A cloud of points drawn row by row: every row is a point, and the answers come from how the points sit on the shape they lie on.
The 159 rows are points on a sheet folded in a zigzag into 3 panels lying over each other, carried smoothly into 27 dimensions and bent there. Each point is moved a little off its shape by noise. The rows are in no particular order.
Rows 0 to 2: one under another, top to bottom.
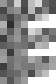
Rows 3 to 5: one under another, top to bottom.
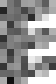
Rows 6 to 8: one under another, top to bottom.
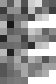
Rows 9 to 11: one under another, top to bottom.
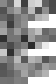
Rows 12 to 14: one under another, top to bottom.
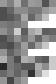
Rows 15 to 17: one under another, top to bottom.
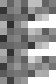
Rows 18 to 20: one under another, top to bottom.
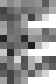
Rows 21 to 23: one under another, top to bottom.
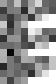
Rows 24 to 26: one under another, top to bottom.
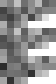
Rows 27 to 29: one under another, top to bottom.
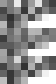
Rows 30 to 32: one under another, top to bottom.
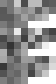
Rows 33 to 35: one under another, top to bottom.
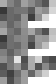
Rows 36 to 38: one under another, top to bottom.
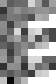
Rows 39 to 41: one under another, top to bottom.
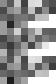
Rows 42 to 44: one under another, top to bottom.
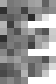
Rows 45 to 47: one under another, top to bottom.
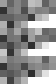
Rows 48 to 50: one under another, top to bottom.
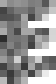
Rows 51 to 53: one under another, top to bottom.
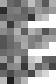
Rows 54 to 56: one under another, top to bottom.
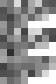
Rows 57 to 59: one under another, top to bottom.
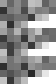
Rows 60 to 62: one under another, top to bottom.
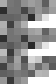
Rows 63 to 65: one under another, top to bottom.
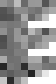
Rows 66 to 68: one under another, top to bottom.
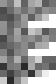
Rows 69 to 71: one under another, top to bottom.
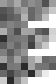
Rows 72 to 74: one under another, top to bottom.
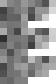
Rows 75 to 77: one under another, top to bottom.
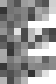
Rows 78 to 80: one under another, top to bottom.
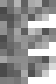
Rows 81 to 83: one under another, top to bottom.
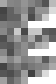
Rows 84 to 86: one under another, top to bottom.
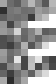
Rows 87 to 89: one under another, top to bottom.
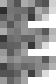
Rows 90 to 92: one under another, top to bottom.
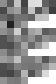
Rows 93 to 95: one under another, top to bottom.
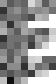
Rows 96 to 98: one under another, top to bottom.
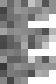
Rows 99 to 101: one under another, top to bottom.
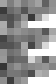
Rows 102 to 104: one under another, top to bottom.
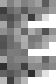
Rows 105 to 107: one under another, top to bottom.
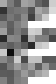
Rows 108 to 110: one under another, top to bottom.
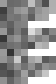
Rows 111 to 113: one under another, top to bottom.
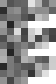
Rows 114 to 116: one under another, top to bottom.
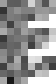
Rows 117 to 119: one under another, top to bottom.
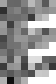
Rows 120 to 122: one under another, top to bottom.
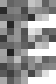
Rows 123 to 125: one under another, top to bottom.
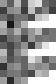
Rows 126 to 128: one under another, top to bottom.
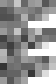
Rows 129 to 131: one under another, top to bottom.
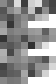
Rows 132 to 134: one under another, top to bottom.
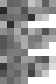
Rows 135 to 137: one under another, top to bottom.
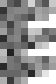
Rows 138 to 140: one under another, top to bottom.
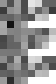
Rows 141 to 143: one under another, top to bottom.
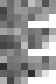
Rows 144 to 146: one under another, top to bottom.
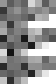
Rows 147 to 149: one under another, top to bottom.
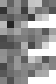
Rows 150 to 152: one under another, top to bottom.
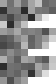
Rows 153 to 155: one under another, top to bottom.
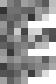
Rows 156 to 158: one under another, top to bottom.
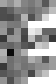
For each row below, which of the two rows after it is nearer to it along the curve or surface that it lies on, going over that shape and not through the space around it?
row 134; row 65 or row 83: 83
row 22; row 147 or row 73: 147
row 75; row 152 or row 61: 152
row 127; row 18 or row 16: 18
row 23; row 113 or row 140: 113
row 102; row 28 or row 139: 139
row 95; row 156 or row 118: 118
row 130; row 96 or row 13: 13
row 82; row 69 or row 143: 69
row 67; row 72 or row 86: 86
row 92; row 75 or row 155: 155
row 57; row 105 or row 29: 105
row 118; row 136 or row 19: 136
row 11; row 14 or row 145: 14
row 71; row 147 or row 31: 31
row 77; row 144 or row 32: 32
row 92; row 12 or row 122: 122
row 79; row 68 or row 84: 84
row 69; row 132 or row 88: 88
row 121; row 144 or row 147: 144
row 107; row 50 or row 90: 90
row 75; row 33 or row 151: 33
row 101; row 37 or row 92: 37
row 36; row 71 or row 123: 123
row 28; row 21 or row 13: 13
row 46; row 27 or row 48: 27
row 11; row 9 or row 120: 9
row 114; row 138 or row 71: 138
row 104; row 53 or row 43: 43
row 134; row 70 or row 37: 70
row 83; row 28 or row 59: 59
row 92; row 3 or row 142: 142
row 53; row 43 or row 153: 43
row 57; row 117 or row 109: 117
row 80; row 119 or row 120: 120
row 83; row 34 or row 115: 115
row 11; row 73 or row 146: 73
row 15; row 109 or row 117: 117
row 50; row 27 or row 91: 27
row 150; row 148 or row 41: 148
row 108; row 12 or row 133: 133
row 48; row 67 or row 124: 124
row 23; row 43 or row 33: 33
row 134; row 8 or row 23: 23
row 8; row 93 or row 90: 93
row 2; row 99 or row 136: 136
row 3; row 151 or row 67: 151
